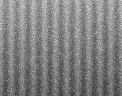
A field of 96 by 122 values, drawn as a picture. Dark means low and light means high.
No single row or column stands out from its neighbours. On average the colour sits 50% of the way up the scale. Upright stripes repeat 11 times across the table. The field climbs toward the top.
